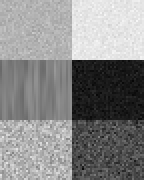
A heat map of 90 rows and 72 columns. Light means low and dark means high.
It is made of 3 by 2 panels. Panel 1,1: low, fine-grained, faint in contrast. Panel 1,2: very low, fine-grained, faint in contrast. Panel 2,1: middling, streaked downward, faint in contrast. Panel 2,2: very high, fine-grained, faint in contrast. Panel 3,1: low, fine-grained. Panel 3,2: high, fine-grained.
